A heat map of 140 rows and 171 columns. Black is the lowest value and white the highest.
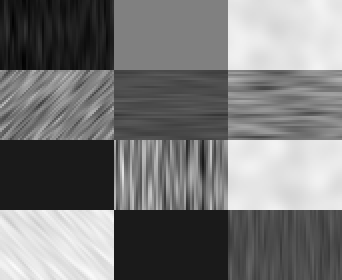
The table splits into 4 rows of 3 panels. Panel 1,1: very low, streaked downward, faint in contrast. Panel 1,2: middling, flat. Panel 1,3: very high, smooth, faint in contrast. Panel 2,1: middling, slanting up to the right. Panel 2,2: low, streaked across, faint in contrast. Panel 2,3: middling, streaked across. Panel 3,1: very low, flat. Panel 3,2: middling, streaked downward, strong in contrast. Panel 3,3: very high, smooth, faint in contrast. Panel 4,1: very high, slanting down to the right, faint in contrast. Panel 4,2: very low, flat. Panel 4,3: low, streaked downward, faint in contrast.
